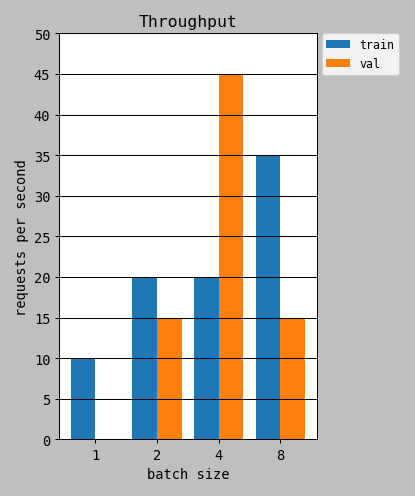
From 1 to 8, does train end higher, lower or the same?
higher
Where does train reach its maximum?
8
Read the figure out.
Title: Throughput
x-axis: batch size, ticks 1 2 4 8
y-axis: requests per second, ticks 0 5 10 15 20 25 30 35 40 45 50
Legend: train, val
Values:
train: 10 20 20 35
val: 0 15 45 15
